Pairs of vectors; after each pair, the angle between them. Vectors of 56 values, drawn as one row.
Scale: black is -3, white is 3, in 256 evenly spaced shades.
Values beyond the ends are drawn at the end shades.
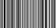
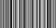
partly opposed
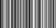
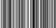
nearly opposite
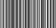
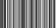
partly opposed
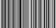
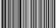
nearly parallel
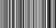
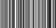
nearly parallel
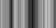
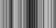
nearly parallel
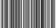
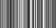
orthogonal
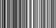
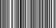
orthogonal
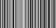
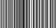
nearly opposite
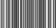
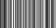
partly opposed
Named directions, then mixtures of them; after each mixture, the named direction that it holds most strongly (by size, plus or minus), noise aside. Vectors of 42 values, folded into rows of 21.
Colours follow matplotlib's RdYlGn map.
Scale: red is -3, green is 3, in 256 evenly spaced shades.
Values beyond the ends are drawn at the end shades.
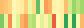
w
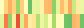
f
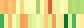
w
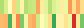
w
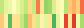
w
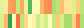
f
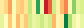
w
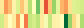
f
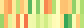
f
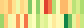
f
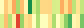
f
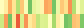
f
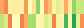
w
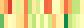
w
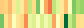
w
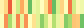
f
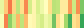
f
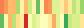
w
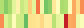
w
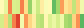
f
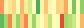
w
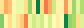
w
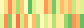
f
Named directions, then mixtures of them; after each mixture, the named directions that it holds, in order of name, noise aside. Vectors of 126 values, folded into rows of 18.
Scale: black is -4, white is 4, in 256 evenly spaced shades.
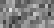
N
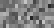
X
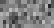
N, X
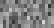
N, X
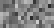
X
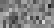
N, X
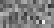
N, X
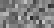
X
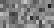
X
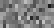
X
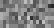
X
